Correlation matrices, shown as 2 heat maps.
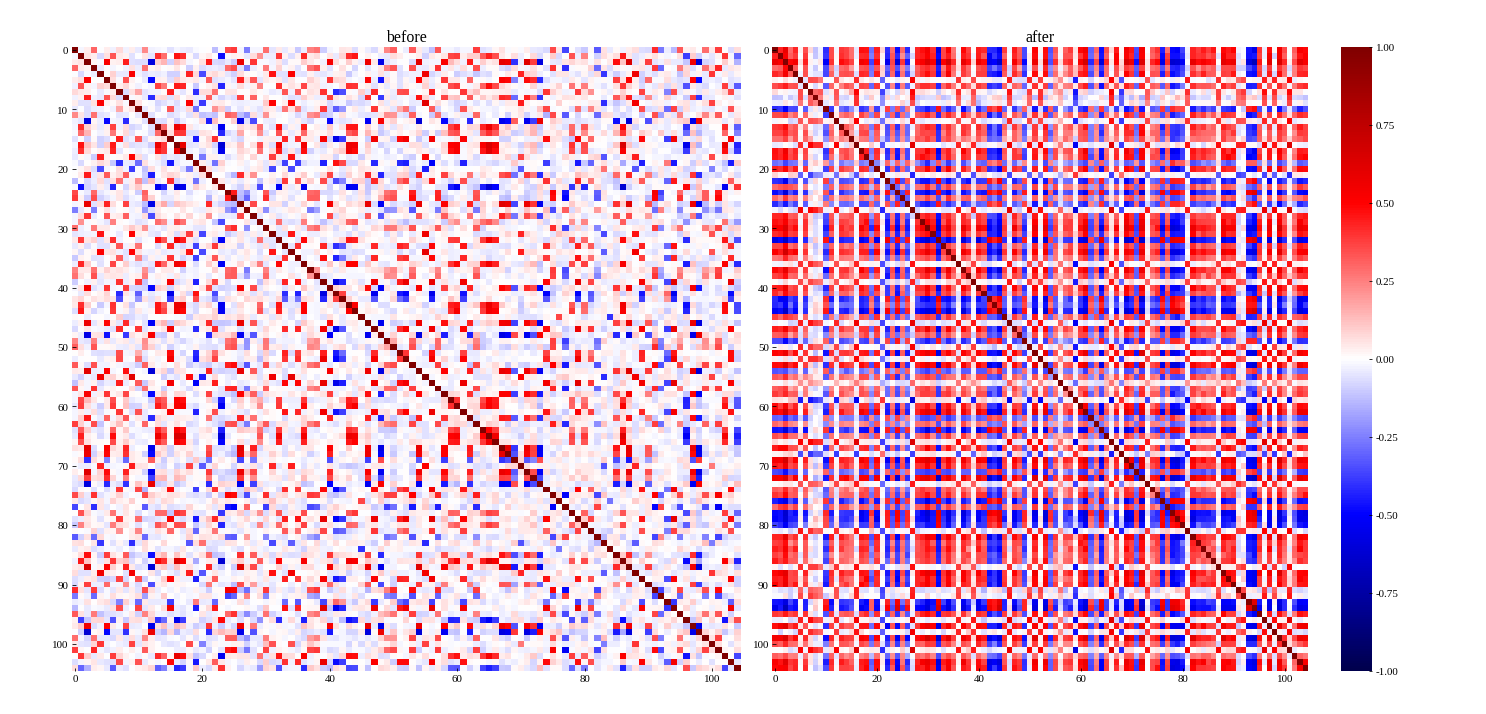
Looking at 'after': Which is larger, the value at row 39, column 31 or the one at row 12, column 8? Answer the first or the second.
the second
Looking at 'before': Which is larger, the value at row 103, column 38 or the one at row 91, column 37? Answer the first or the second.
the second
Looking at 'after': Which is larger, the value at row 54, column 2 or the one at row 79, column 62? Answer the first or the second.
the second
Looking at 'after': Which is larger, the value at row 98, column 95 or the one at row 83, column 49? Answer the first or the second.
the first
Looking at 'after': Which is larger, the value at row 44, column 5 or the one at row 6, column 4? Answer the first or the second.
the second
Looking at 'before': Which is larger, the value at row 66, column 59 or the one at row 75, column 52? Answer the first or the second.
the first
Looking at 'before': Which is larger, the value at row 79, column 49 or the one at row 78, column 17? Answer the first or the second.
the second
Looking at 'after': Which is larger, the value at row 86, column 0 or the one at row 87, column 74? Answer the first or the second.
the first
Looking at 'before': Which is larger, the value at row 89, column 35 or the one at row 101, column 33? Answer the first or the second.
the first
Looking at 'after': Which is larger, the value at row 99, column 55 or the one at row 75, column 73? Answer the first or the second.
the first
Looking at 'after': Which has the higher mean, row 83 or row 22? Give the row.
83
